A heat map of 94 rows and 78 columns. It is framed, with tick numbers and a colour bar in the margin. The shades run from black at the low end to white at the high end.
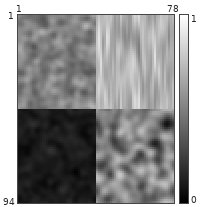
It is made of 2 by 2 panels. Panel 1,1: middling, blotchy. Panel 1,2: high, streaked downward. Panel 2,1: very low, blotchy, faint in contrast. Panel 2,2: middling, blotchy, strong in contrast.
